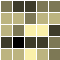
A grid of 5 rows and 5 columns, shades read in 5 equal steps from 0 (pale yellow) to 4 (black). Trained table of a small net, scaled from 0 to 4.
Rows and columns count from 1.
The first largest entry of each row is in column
2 3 5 2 5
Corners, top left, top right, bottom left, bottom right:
2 2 1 2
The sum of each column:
8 11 8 7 10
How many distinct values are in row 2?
2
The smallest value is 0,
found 3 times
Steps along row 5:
same down up up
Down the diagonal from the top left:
2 1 0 3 2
